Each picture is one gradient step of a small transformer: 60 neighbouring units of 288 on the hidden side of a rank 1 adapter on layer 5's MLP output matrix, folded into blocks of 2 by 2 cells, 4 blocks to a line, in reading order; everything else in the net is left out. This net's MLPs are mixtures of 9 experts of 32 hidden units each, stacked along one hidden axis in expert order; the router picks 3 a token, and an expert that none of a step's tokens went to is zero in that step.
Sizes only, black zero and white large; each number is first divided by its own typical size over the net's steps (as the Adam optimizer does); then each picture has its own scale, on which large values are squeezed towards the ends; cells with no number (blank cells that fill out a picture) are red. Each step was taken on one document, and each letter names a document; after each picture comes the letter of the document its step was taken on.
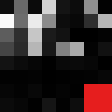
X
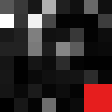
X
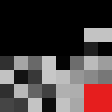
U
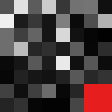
X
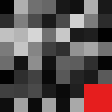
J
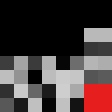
U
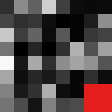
X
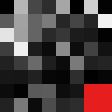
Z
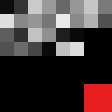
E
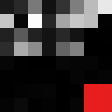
E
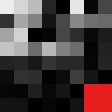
Z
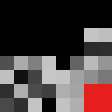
U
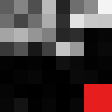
E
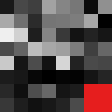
X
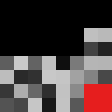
U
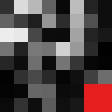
Z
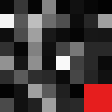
X
